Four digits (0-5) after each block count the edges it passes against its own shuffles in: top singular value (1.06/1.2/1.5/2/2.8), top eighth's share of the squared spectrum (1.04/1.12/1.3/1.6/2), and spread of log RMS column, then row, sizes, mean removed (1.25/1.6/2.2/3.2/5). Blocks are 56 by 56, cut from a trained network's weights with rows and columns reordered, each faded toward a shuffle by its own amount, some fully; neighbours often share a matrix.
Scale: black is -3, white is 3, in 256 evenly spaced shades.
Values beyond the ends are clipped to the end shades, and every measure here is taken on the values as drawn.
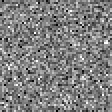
0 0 0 0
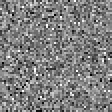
0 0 0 0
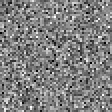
1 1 0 0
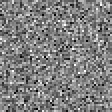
0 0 0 0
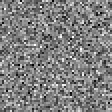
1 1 0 0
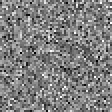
0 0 0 0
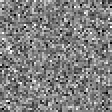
1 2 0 0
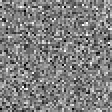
1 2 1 1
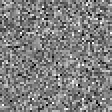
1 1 0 0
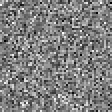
1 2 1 0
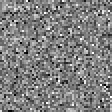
0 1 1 0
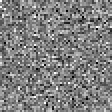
1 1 0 0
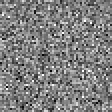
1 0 0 0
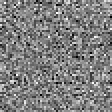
3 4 2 1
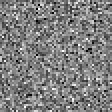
1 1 0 0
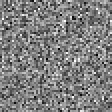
1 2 0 0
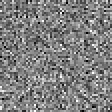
3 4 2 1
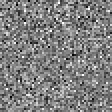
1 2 0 0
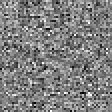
3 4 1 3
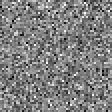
1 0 0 0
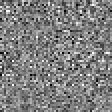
3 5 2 3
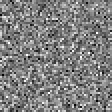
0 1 0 0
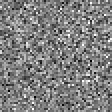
2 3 1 0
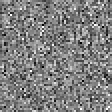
2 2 1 0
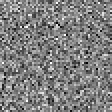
3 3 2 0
